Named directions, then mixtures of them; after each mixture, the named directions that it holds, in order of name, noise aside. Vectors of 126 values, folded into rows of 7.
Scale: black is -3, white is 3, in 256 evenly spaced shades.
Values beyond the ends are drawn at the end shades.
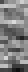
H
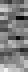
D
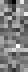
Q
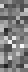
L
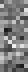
H, L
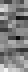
D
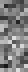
H, L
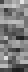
H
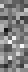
L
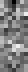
L, Q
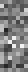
L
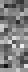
H, L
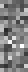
L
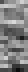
H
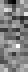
D, Q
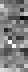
D, L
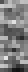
H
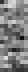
H, Q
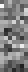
H, L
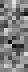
L, Q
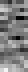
D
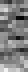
D
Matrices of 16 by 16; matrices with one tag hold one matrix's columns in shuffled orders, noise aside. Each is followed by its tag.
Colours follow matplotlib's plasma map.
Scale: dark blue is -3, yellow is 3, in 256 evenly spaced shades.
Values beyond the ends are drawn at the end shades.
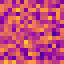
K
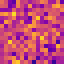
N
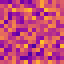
K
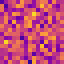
N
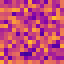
K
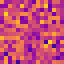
N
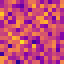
N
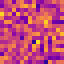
N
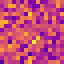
N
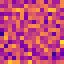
K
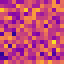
K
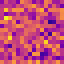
K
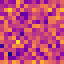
K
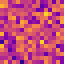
N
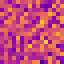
N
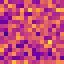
K
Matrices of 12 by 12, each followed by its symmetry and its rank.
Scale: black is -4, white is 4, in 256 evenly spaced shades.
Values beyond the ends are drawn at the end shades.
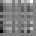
antisymmetric, rank two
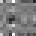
neither, rank two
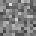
neither, full rank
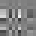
neither, rank one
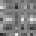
neither, rank two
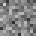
neither, full rank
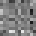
antisymmetric, rank two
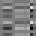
neither, rank one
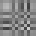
symmetric, rank one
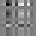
neither, rank one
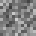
neither, full rank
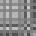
symmetric, rank one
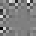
antisymmetric, rank two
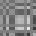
symmetric, rank one
